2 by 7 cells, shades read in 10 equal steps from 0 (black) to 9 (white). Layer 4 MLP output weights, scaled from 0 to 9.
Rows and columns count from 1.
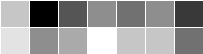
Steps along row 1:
down up up down up down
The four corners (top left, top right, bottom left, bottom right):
7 2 8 4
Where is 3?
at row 1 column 3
